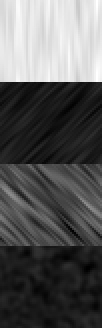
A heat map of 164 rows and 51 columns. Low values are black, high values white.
The table splits into 4 rows of 1 panel. Panel 1,1: very high, streaked downward, faint in contrast. Panel 2,1: very low, slanting up to the right, faint in contrast. Panel 3,1: low, slanting down to the right. Panel 4,1: very low, blotchy, faint in contrast.
